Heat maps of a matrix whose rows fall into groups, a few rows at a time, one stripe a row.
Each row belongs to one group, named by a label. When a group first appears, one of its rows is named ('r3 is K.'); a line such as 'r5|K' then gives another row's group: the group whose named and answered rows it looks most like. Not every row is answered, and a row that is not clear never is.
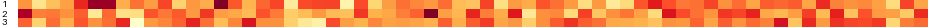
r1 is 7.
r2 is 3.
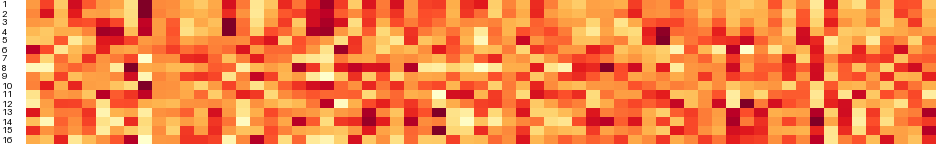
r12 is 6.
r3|7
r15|3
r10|7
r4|7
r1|7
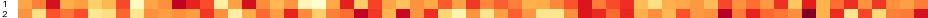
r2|3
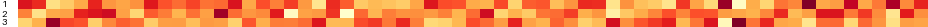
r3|6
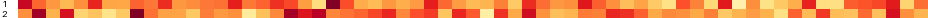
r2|7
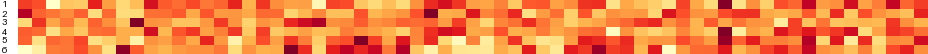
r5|3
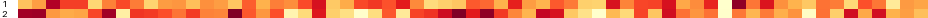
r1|6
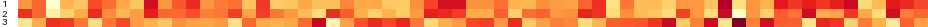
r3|6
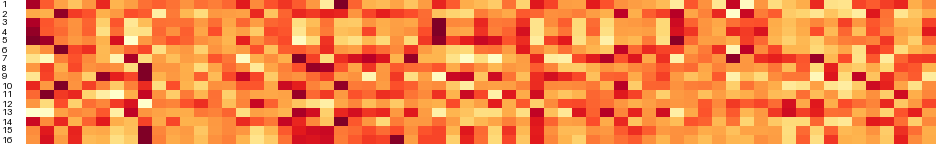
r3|3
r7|3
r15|7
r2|6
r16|7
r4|3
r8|7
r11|7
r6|6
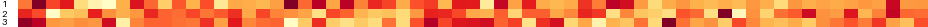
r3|3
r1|7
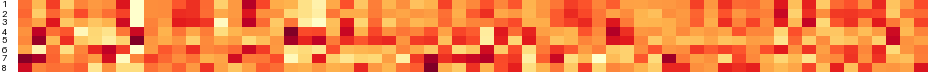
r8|3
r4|7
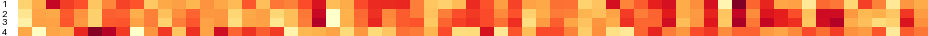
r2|6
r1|6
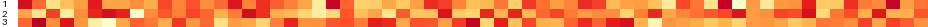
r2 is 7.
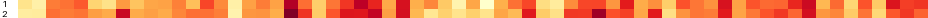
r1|3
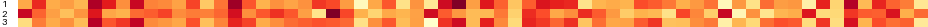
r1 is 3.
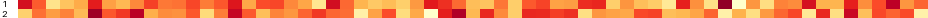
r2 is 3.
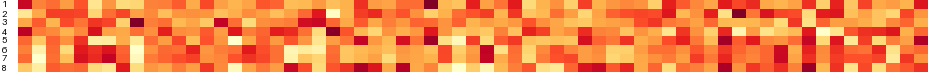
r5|3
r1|3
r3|7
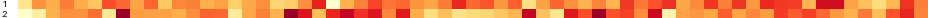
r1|6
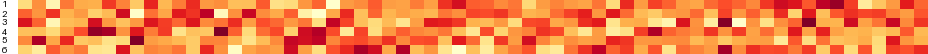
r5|7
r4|7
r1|6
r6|3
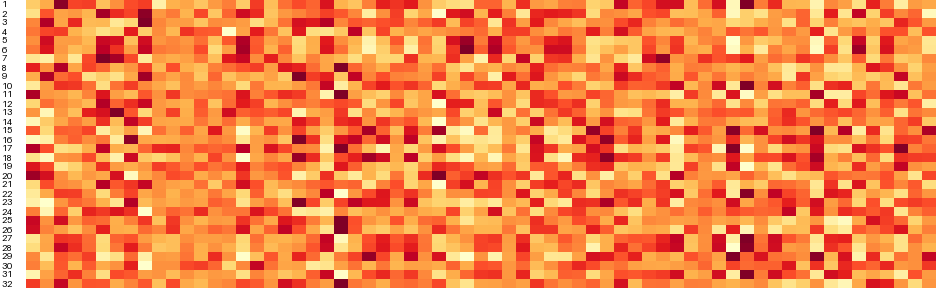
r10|6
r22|6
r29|3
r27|6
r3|7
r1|6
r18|3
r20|3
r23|3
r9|7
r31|6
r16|3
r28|6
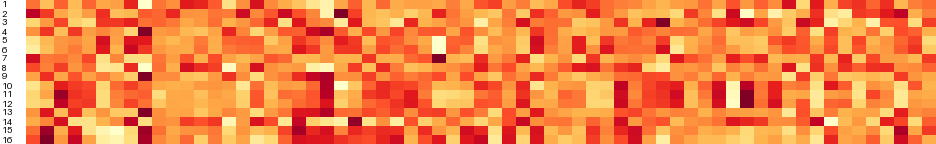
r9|7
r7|3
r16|7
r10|6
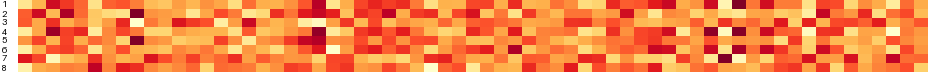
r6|6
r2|7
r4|6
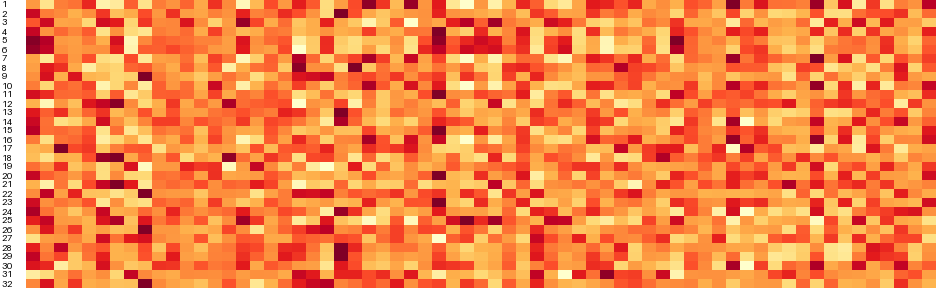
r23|3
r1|3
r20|3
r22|7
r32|7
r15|3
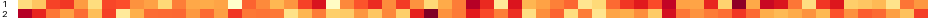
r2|3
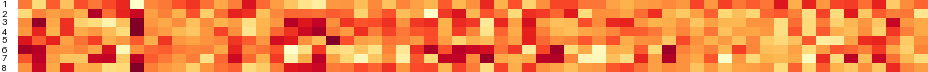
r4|7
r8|7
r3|7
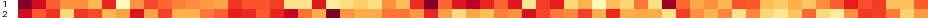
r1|3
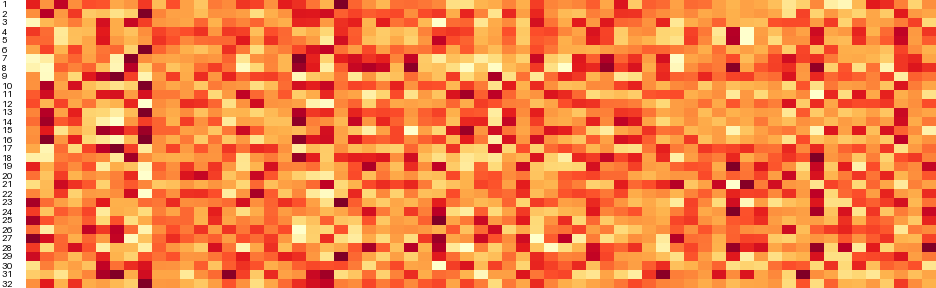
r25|3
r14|7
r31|7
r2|7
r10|7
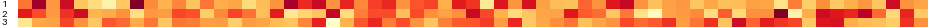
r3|6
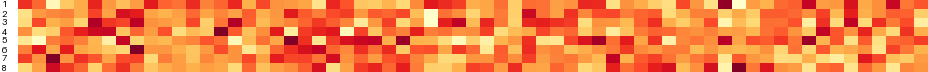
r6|7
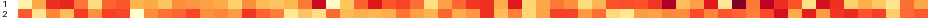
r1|6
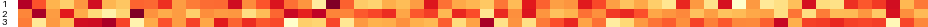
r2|7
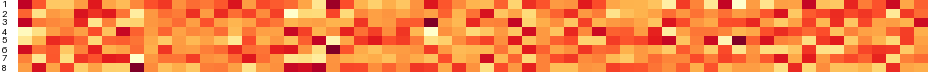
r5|6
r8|7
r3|3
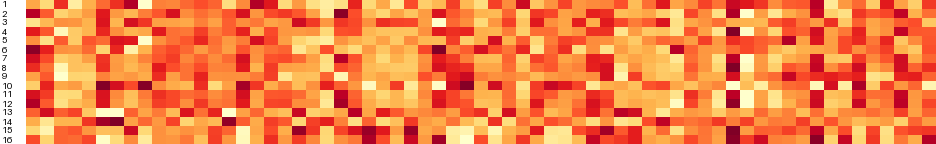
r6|3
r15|3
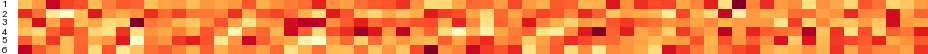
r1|6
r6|3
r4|3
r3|7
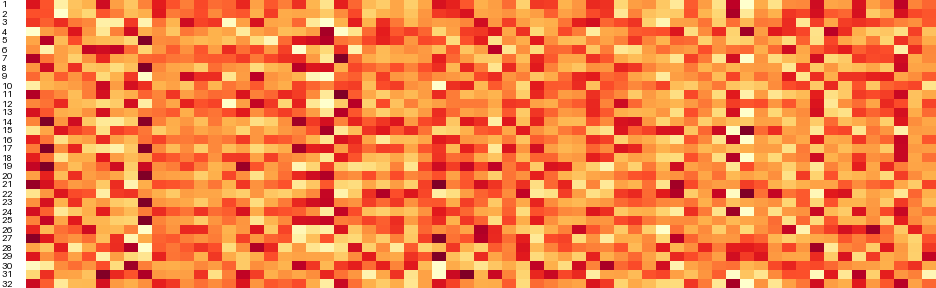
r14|7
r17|7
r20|7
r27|3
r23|7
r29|3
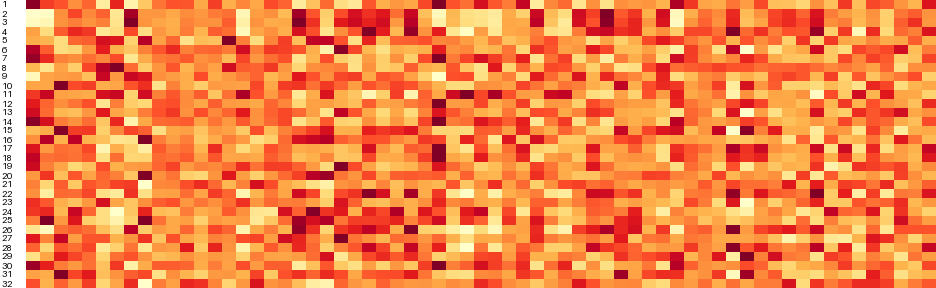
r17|3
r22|3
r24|7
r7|3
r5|7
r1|3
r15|6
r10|6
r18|3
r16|7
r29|6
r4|3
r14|3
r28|3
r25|7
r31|6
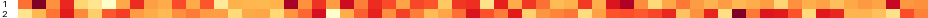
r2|6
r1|7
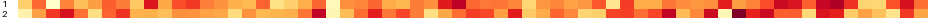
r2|6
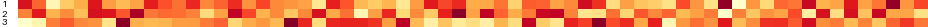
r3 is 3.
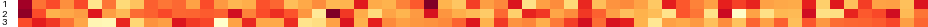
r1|3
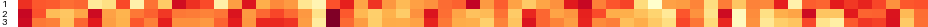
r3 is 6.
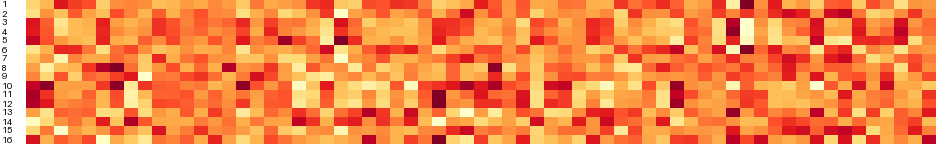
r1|6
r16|3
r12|3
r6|6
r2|6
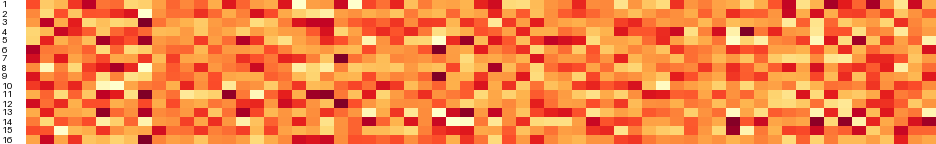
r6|3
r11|7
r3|7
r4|6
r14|3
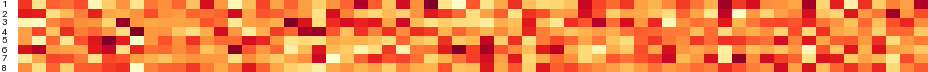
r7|6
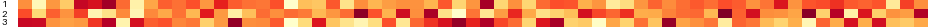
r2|3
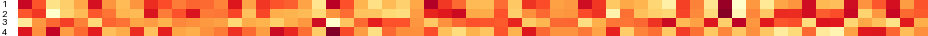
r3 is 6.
